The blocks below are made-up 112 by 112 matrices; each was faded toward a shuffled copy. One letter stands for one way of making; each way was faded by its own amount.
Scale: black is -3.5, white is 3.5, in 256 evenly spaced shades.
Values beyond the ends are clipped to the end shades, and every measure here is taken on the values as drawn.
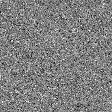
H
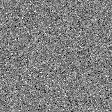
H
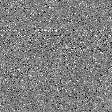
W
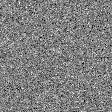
H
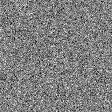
H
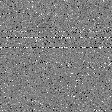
W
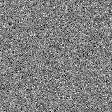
H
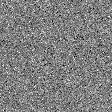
H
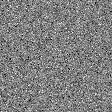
H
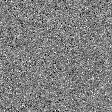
H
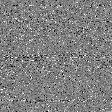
W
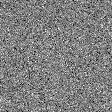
H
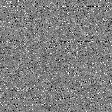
W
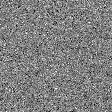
H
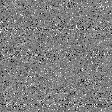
W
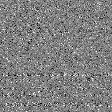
W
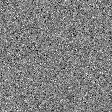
H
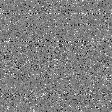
W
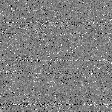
W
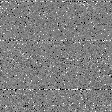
W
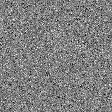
H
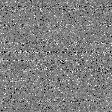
W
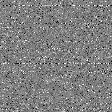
W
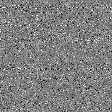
W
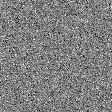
H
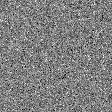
H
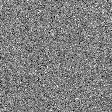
H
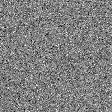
H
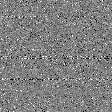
W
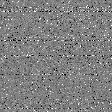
W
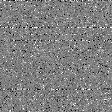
W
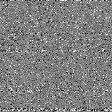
W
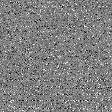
W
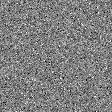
H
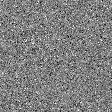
H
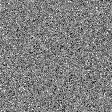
H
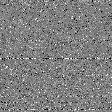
W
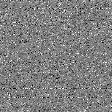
W
